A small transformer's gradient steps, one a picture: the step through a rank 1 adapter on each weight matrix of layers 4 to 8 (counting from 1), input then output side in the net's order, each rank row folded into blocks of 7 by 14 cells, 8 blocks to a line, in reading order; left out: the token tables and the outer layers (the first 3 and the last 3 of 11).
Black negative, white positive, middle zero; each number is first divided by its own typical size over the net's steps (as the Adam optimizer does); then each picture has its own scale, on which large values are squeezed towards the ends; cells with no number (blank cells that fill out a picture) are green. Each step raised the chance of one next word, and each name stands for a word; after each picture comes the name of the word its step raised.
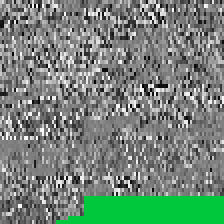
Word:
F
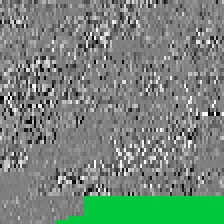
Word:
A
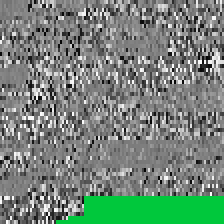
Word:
F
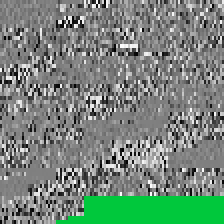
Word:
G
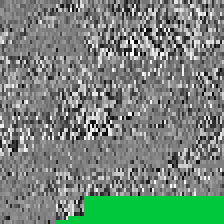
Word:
F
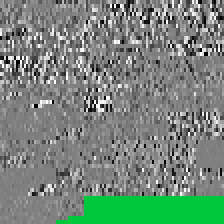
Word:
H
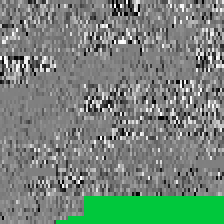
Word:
H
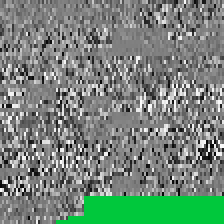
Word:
F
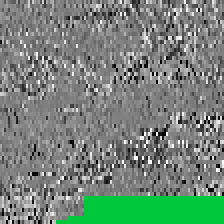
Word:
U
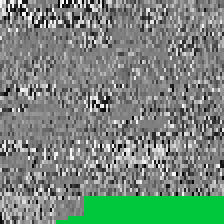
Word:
G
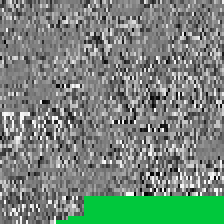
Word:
F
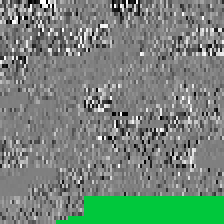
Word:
H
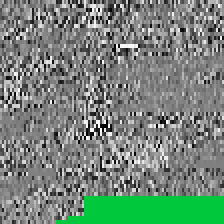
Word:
G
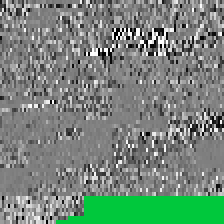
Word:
U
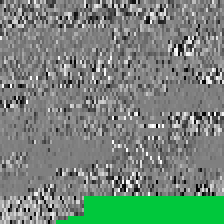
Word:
U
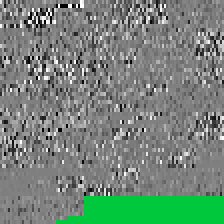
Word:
A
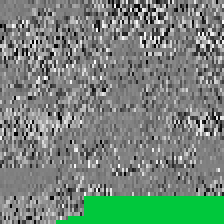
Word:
A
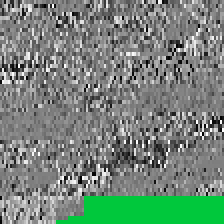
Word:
U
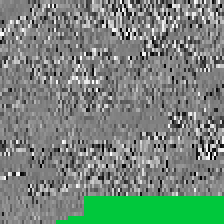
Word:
H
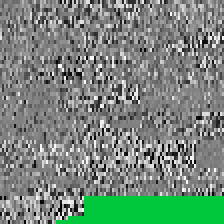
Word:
G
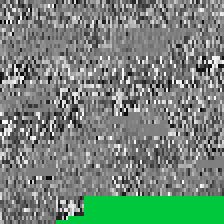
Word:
F
